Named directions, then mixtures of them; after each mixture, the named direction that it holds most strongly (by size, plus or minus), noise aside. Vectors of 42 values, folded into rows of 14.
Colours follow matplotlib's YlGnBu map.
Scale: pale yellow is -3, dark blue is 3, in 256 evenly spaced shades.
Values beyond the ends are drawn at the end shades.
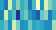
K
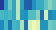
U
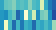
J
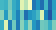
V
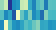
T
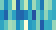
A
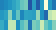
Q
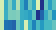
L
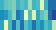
J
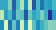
V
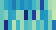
J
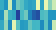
K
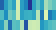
U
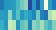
Q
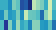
V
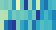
L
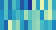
V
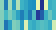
L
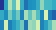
U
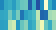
Q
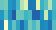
T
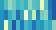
J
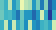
V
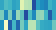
V
